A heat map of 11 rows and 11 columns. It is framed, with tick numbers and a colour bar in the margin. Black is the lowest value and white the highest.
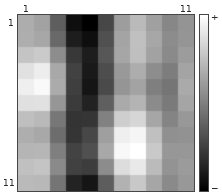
Stripes: upright, repeating 2 times. Lone odd cells: none. Calmest part: top right. Ninth with the lowest average: top middle. Ninth with the highest average: bottom right.
